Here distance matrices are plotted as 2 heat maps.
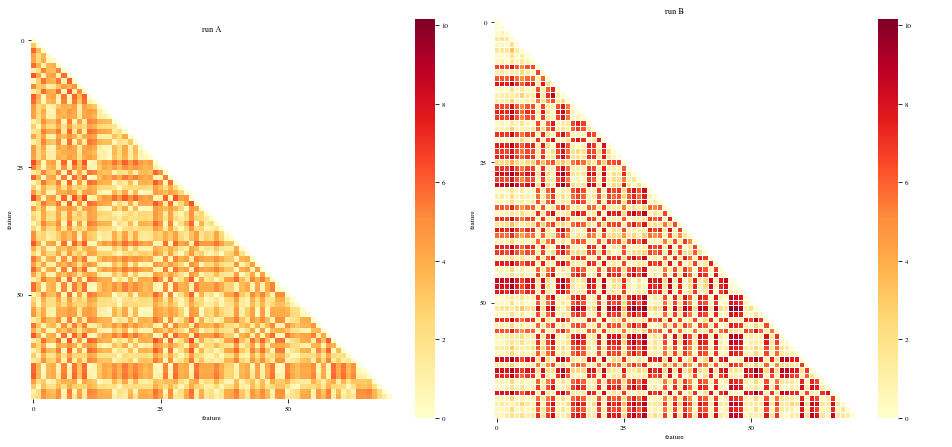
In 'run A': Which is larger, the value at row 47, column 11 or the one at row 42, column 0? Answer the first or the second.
the first
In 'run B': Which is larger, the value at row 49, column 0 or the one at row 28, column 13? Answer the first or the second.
the second
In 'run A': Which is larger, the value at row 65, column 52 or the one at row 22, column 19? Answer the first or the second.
the first
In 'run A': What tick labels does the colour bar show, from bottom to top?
0, 2, 4, 6, 8, 10
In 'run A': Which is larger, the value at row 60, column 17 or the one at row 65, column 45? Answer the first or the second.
the first
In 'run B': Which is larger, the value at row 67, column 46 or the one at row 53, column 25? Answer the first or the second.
the first
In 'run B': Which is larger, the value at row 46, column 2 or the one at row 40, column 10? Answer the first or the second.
the first
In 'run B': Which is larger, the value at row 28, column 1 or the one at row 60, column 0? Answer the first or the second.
the second
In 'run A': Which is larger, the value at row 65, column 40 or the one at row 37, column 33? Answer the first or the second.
the second
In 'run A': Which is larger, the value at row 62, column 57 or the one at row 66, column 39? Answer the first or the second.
the second
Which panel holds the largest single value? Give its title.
run B
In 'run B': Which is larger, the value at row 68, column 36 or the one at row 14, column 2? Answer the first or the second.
the first
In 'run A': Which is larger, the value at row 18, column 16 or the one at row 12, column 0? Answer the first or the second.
the second
